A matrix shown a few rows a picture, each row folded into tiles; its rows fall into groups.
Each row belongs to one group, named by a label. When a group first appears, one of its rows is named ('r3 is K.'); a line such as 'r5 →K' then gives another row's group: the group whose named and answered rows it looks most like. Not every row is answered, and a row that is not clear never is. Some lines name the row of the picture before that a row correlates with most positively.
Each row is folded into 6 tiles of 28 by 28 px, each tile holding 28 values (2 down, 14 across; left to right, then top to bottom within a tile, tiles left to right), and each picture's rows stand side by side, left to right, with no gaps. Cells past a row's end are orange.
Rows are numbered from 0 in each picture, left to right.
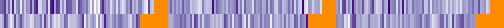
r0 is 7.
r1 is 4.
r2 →7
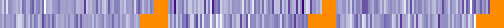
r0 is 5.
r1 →4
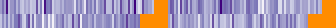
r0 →4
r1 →7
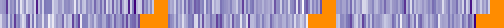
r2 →4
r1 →5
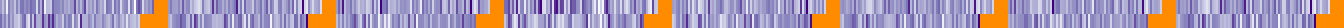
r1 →4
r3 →7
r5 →4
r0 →5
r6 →4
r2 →4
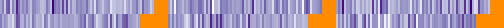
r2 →4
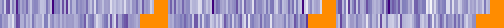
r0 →7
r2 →7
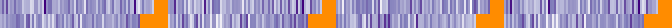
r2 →5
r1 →4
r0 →4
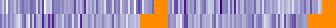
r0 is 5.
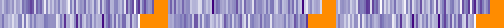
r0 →5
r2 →5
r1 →4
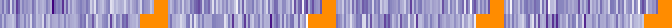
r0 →7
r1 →5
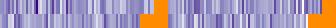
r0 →7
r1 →5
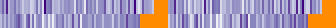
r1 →4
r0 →4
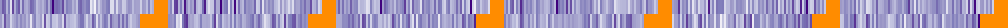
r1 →7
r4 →4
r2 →4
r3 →7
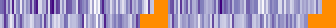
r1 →7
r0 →7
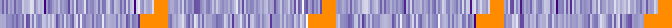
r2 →4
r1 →5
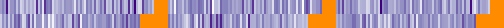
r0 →4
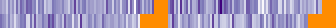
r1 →7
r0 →5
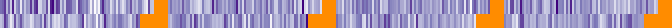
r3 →7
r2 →5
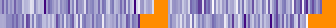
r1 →5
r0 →4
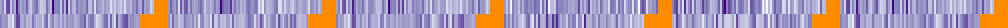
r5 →7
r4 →7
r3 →5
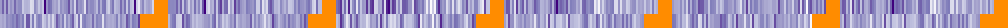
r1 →7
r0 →4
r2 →7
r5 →7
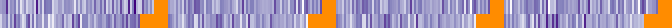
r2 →5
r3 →5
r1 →5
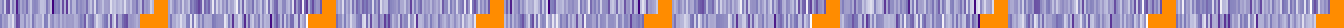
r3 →4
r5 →4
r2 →5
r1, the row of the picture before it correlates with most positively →1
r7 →5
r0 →7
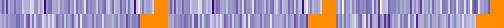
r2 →5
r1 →4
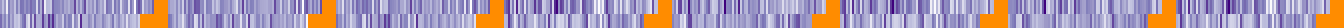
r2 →5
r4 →7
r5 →7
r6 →7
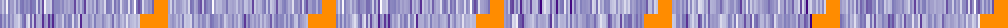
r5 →5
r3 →7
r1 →5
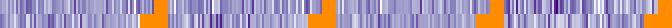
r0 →5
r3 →7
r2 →5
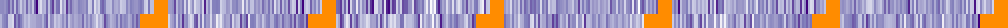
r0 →7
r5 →4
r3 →5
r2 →7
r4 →4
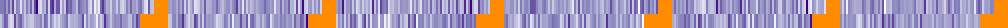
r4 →4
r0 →7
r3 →5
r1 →4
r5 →5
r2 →4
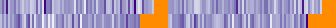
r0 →4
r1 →4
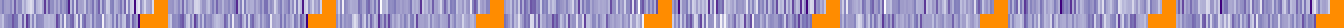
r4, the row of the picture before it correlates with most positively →0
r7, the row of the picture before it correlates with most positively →0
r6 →7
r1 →4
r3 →5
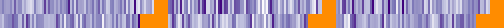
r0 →4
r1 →7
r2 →7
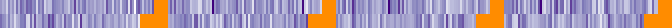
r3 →7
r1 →4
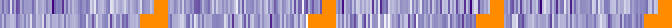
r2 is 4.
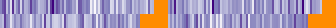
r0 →7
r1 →4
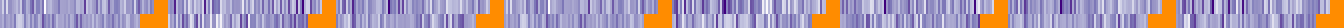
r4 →7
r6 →7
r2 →7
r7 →7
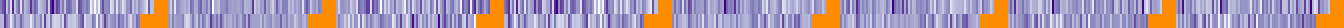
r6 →4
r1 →5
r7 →4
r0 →7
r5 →7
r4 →7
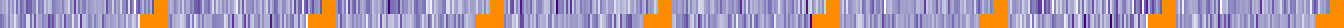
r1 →5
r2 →7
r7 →5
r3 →7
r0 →5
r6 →5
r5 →5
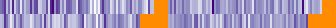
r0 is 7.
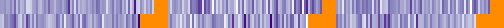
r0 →4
